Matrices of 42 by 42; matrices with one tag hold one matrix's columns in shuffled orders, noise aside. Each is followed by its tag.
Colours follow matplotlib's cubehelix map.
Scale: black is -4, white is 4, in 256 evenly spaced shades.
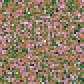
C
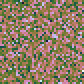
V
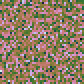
V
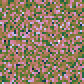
C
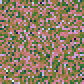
V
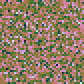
C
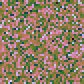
V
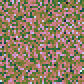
V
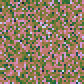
V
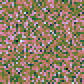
C
